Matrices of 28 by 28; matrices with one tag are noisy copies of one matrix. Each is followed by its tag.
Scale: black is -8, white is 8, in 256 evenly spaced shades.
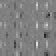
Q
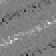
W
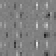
Q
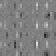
Q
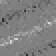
W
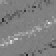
W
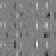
Q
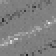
W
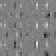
Q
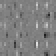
Q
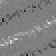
W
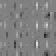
Q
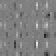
Q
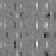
Q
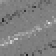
W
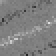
W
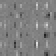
Q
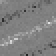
W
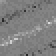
W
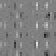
Q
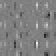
Q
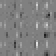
Q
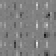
Q
